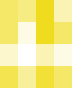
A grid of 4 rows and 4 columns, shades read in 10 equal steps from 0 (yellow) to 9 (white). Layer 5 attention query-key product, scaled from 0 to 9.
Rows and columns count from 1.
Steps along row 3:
up down up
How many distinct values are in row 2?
3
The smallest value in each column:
2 4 0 3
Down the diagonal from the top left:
3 8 6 3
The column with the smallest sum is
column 3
